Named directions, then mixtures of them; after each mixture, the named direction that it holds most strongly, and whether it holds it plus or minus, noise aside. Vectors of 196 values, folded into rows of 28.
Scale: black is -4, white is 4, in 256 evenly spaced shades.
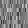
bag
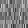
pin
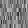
bag, plus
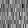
pin, minus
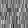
bag, minus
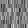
pin, minus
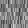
pin, minus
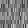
pin, minus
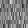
pin, minus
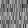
pin, minus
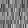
pin, minus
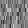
bag, plus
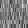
pin, plus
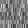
pin, plus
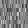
bag, minus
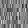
bag, minus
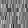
bag, minus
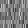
pin, plus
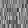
bag, minus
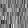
bag, plus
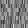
pin, minus
